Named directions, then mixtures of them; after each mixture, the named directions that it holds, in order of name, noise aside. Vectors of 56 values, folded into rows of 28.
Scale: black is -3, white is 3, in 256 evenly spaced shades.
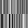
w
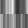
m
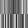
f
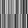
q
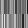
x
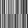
q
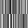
q, w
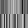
f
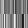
f, x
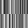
w, x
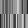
f, m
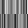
q, x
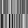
w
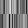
q, w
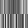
f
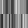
m, w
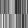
m, x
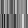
x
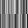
q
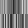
f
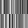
w, x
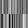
w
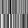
w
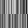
q, w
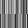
q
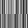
q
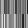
x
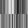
m, w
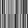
q
